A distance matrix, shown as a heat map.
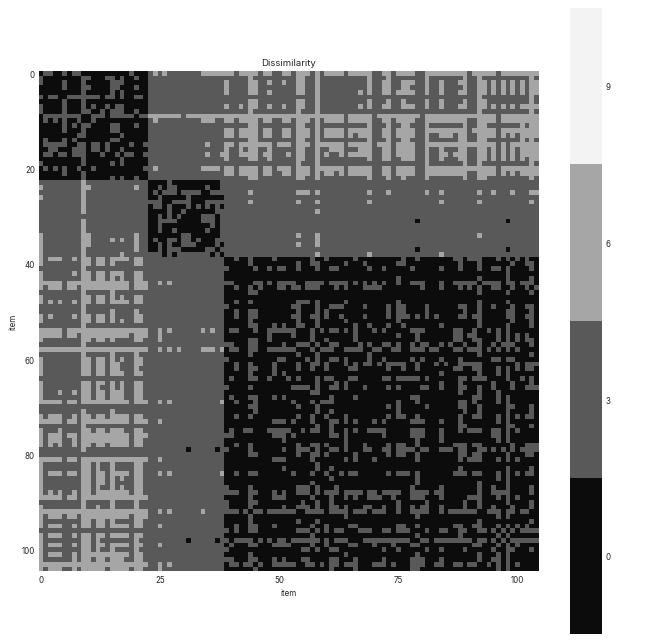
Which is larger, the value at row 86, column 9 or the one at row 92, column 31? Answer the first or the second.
the first
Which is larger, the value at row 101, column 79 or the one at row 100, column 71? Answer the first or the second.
the first
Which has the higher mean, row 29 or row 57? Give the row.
29
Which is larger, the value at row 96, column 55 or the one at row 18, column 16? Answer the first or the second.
the first
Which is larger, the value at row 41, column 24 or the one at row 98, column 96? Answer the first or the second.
the first
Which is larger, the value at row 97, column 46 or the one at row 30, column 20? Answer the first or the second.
the second
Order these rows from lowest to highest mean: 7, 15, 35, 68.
68, 35, 7, 15
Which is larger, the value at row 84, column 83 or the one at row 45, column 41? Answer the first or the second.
the second
